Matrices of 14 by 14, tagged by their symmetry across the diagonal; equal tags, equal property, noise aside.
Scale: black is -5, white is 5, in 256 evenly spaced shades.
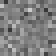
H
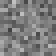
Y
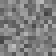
H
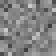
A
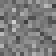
Y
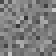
A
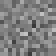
H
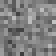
H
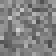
Y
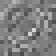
A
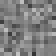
H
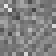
A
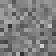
Y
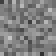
Y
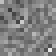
A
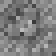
A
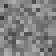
Y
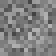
A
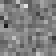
H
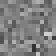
H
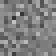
H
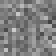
Y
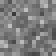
A
